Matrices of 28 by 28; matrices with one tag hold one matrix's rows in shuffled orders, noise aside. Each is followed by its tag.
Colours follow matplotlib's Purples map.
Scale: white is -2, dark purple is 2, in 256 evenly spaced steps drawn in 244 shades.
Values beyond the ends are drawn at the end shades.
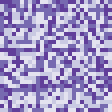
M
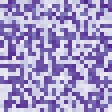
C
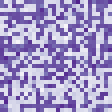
M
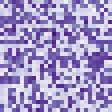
C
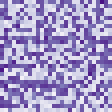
M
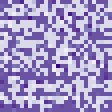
M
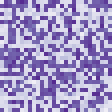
C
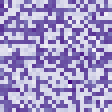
M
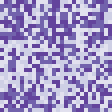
C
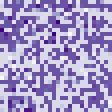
C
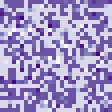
C
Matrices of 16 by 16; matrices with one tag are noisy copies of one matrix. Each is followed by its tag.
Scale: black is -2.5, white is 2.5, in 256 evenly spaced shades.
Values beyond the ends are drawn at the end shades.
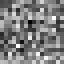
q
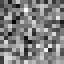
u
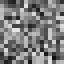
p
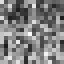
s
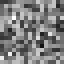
q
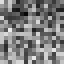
s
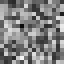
p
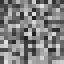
u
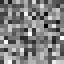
u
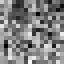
s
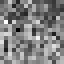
s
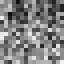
s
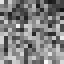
s
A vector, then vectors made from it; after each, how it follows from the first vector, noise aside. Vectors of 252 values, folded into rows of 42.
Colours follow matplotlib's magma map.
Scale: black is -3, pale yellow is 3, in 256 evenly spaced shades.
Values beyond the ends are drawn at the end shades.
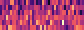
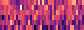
reversed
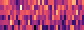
reversed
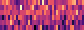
reversed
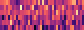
reversed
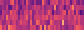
shrunk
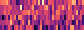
reversed
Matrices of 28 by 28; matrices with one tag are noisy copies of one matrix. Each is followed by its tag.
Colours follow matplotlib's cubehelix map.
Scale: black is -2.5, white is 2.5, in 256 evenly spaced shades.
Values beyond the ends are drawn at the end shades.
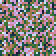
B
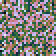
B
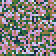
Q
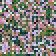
Q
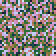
B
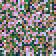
B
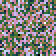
B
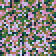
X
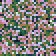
Q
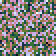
B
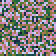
Q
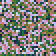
Q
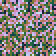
B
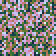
B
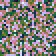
X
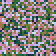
Q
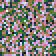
X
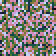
B
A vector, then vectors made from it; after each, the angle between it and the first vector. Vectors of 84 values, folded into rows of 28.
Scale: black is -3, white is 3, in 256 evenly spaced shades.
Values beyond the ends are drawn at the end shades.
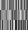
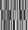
nearly opposite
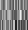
nearly parallel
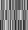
partly aligned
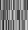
orthogonal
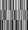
partly aligned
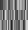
orthogonal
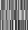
nearly parallel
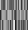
nearly parallel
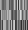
nearly parallel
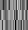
partly aligned
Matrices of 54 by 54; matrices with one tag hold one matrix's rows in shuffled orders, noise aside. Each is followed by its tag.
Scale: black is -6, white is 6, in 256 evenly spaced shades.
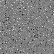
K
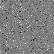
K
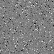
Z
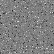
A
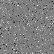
A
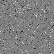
Z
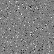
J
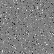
A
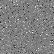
A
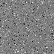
A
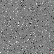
J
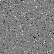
Z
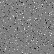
Z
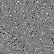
A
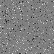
K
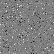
K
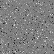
A
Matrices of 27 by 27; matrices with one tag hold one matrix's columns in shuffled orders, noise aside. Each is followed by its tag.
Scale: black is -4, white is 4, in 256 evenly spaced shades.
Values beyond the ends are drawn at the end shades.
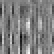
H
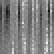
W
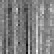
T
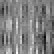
H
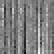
T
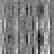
H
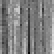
T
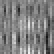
H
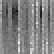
W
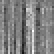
T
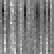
W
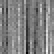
T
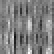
H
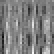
H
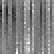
W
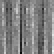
T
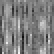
H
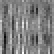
H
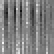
W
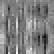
H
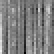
T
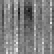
W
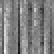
T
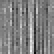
T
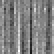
T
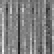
T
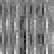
H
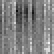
W
